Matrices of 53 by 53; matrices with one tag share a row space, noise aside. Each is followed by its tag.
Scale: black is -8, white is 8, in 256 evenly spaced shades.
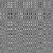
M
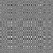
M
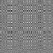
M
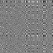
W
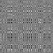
M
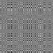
M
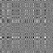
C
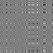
W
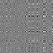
W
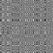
C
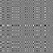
C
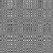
M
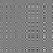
W
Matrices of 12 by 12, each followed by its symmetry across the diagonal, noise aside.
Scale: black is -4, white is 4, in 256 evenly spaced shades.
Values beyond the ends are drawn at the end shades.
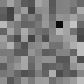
neither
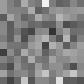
neither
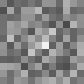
symmetric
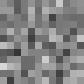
neither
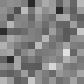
symmetric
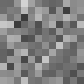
symmetric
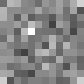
symmetric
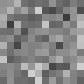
neither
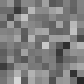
neither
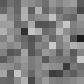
neither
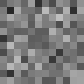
symmetric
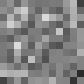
symmetric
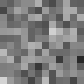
neither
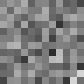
symmetric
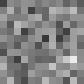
neither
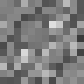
symmetric
